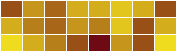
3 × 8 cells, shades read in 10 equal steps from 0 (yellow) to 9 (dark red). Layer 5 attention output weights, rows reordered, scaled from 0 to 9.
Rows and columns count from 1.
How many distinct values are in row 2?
6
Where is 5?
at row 1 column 3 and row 2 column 3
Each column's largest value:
6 4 5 6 9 3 6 6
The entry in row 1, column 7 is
2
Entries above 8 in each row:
0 0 1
